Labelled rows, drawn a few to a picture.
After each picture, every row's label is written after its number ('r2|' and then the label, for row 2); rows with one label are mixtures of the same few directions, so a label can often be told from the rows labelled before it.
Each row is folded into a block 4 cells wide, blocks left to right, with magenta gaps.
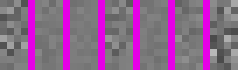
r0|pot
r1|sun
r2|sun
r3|pot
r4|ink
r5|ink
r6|sun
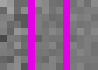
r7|ink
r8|ink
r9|pot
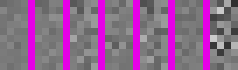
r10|ink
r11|ink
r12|ink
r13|pot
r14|ink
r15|pot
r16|pot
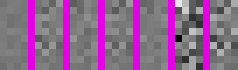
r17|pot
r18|pot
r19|ink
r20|pot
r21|ink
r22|ink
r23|pot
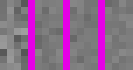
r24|sun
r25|sun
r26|ink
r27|ink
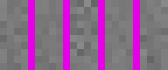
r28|sun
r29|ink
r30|pot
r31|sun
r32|sun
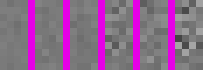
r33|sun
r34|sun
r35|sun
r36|pot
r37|ink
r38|pot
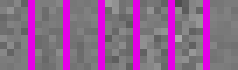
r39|pot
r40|sun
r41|sun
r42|ink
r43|sun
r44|ink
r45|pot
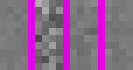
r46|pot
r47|ink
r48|sun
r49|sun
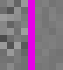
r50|pot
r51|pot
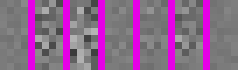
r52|pot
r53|pot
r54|sun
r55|pot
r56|pot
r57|pot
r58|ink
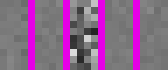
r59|sun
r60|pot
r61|sun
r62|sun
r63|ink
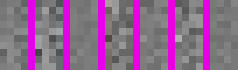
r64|sun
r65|sun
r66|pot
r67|ink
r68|ink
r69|ink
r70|pot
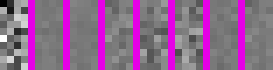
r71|ink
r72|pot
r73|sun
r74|ink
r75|sun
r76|sun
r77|sun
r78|ink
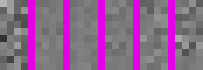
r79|ink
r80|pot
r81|sun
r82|pot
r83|ink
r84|pot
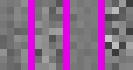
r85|sun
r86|sun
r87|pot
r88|pot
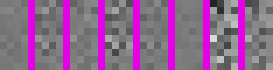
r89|pot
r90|pot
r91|ink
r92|pot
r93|pot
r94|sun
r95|ink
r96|ink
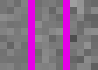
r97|pot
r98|sun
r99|ink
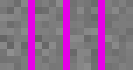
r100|pot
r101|pot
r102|sun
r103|pot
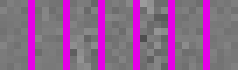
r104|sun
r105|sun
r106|sun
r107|pot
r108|ink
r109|pot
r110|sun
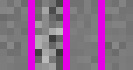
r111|pot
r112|sun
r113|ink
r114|pot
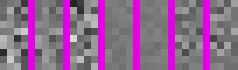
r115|sun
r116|sun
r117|ink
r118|sun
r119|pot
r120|pot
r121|pot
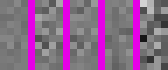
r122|pot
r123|pot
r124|pot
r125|sun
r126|ink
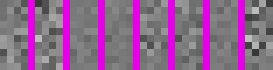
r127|sun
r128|ink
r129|sun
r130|ink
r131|pot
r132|ink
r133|pot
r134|pot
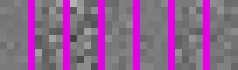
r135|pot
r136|sun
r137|ink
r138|ink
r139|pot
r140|sun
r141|ink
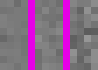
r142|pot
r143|sun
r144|sun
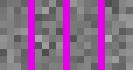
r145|sun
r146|pot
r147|ink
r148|ink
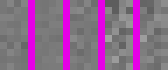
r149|pot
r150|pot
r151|pot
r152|ink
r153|ink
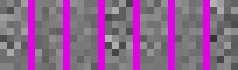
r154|pot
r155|sun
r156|ink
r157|pot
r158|pot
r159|ink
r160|ink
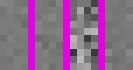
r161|ink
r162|pot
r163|sun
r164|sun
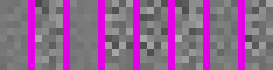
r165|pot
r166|ink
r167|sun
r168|pot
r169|pot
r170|ink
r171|pot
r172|pot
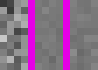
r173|ink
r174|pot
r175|sun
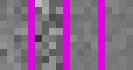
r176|sun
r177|ink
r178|pot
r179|ink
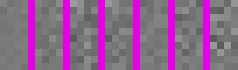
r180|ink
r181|sun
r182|ink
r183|ink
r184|ink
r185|pot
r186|pot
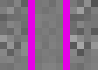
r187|pot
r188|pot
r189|pot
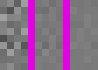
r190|pot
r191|pot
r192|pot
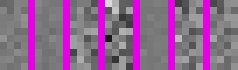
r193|ink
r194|sun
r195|sun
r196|ink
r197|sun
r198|ink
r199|ink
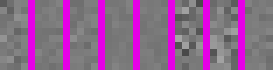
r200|ink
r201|sun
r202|ink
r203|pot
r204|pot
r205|pot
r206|sun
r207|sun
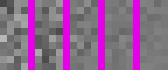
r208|ink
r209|sun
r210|pot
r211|sun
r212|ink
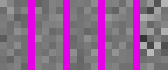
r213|ink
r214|ink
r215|sun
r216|pot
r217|pot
